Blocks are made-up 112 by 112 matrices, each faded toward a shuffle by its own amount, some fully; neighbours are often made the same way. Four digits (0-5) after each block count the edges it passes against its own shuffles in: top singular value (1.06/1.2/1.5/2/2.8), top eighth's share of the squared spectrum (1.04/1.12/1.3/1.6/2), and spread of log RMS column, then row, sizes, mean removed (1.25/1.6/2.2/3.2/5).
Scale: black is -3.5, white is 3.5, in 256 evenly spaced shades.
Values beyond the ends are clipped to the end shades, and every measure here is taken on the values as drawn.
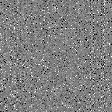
4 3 2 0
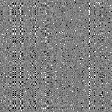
5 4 3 2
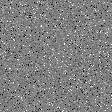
0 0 0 0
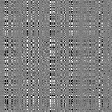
5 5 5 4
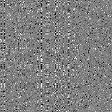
5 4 3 1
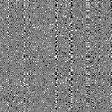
5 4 3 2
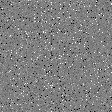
2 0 0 0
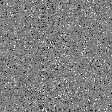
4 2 1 0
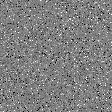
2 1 0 0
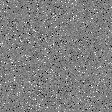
2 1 0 0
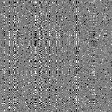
5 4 4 2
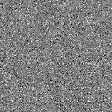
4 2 1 1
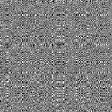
5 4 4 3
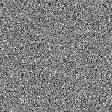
4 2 1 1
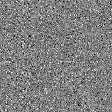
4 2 1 1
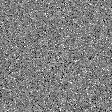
2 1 0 0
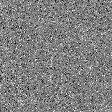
3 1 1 0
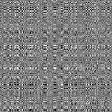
5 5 4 4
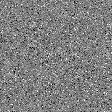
3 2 0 0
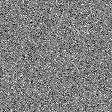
1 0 0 0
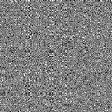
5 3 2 2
